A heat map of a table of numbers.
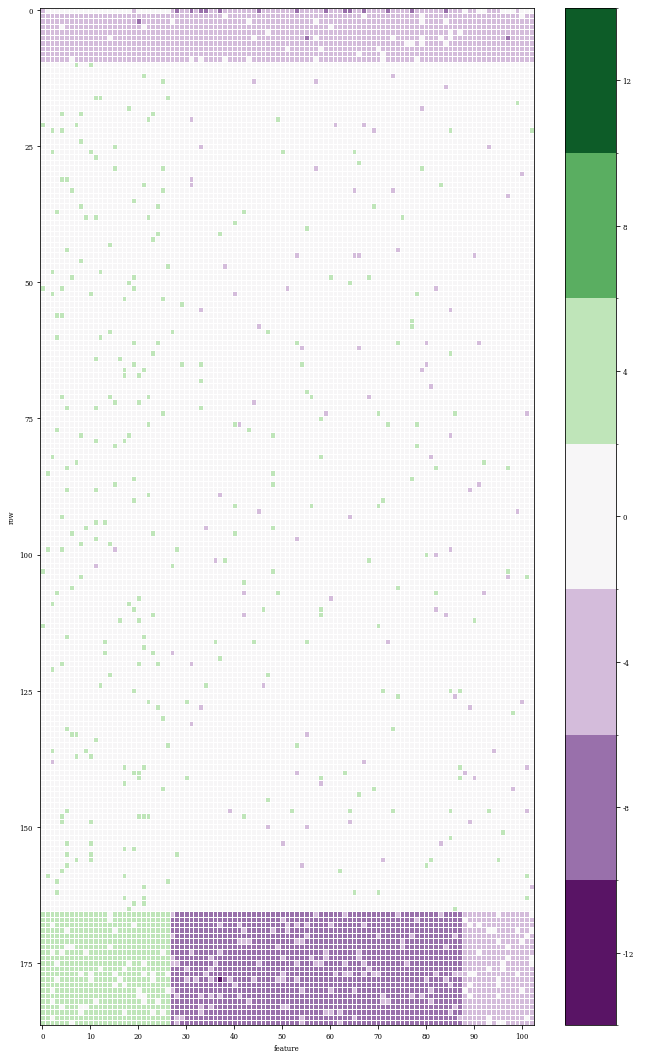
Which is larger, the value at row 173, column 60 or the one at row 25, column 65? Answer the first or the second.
the second
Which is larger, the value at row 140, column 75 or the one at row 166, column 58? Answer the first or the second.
the first
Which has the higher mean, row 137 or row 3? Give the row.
137
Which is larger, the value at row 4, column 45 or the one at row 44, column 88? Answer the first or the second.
the second
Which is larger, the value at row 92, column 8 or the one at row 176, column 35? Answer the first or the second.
the first
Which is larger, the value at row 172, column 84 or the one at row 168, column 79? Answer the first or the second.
the first
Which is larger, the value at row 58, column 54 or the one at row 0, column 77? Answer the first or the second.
the first
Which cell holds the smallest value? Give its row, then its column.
178, 37
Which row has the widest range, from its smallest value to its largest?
178
